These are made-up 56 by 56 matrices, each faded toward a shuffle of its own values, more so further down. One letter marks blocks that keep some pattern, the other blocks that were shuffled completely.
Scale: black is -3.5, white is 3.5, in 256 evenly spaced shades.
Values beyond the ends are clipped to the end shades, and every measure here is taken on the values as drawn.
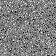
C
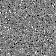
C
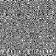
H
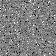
C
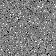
C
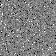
C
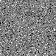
C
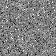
C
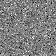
C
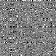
H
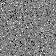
C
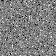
C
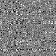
H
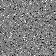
C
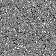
C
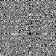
H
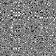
H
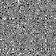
H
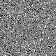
C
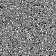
C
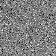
C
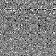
H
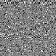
H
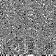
H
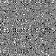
H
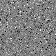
C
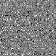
H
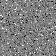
C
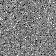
C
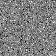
C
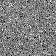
C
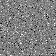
C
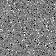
C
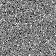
C
